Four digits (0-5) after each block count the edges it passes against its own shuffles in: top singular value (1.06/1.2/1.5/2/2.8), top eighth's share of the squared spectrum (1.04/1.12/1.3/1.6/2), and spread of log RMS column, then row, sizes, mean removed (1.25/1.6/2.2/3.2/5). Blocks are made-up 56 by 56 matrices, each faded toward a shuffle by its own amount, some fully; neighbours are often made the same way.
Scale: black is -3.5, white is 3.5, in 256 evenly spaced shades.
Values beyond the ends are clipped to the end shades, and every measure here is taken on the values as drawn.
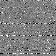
2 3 0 3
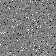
0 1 0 0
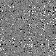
2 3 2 2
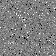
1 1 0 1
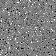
0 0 0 0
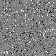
0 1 0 0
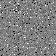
1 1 1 0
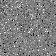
0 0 0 0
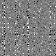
2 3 3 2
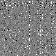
2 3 2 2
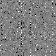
2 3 2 1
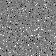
0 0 0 0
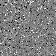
0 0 0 0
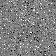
1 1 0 0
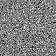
2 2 0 0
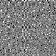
4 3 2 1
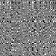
4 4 2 2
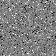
0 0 0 0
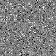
3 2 1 1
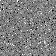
0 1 0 0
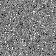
2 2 0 0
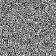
3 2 1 1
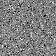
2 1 0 0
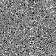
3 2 1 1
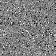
2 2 0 1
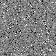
0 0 0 0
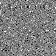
2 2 0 0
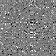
4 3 1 2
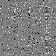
3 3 1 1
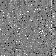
3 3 1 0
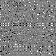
4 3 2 2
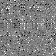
3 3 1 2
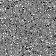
2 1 0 0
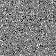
0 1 0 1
